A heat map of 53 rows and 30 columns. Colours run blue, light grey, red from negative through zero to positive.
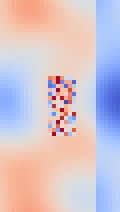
The left part is higher, up to a seam about 80% of the way across. In the centre lies a patch that is rougher than the rest. The middle right is the ninth with the lowest average. The centre is the roughest part.
